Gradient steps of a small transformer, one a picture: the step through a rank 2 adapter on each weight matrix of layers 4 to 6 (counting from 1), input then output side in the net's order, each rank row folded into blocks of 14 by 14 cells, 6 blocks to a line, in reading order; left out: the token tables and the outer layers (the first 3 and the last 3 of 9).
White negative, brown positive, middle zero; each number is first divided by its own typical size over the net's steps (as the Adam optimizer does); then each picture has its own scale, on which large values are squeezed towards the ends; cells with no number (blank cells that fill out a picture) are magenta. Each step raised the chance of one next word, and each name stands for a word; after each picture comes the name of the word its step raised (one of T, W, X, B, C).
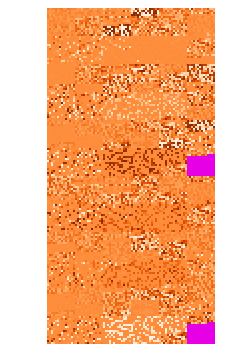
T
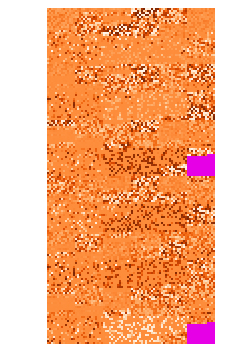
T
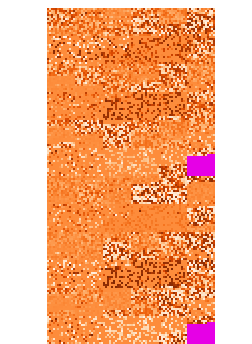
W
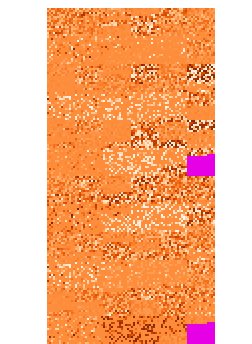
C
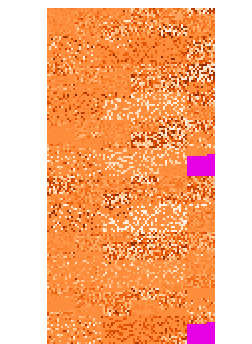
C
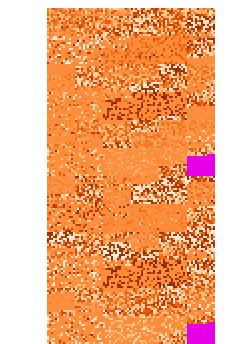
W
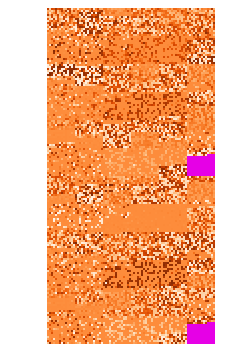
W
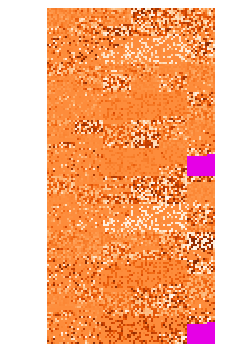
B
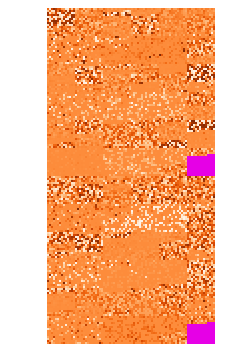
C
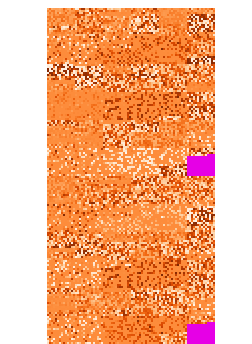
W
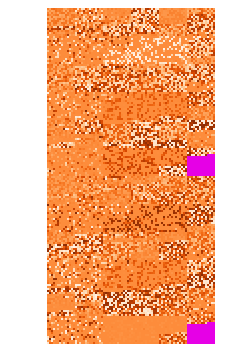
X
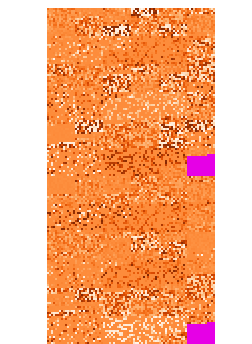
T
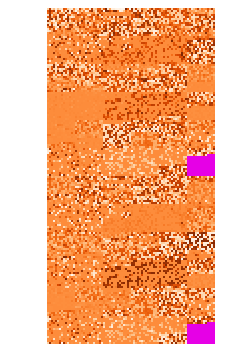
W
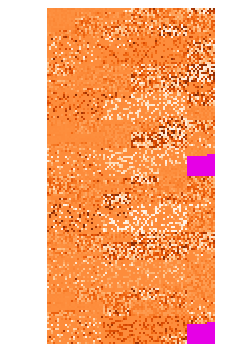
C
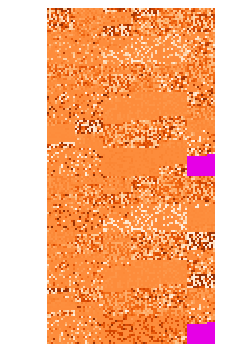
B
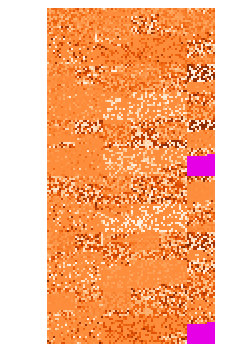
C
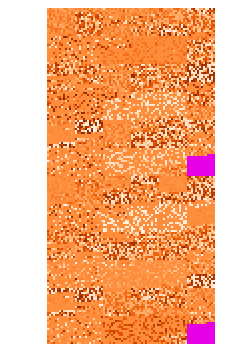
C
